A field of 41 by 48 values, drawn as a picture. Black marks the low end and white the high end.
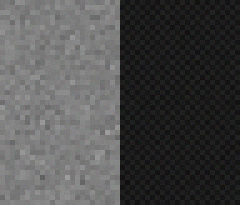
It is made of 1 by 2 panels. Panel 1,1: middling, fine-grained, faint in contrast. Panel 1,2: very low, checkered, faint in contrast.
